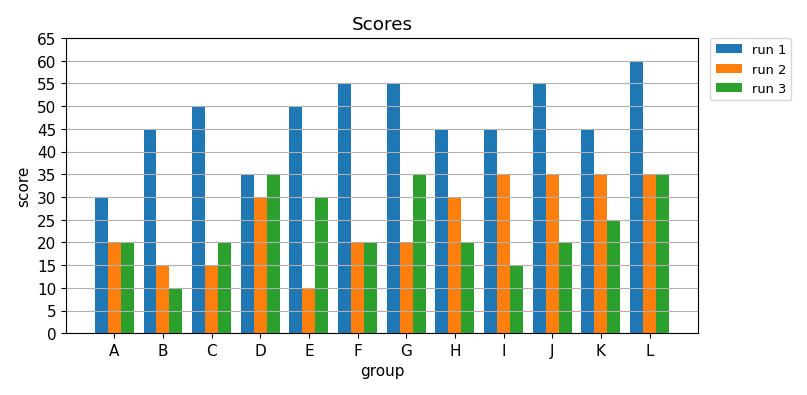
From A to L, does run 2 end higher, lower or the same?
higher
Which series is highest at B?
run 1
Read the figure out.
Title: Scores
x-axis: group, ticks A B C D E F G H I J K L
y-axis: score, ticks 0 5 10 15 20 25 30 35 40 45 50 55 60 65
Legend: run 1, run 2, run 3
Values:
run 1: 30 45 50 35 50 55 55 45 45 55 45 60
run 2: 20 15 15 30 10 20 20 30 35 35 35 35
run 3: 20 10 20 35 30 20 35 20 15 20 25 35
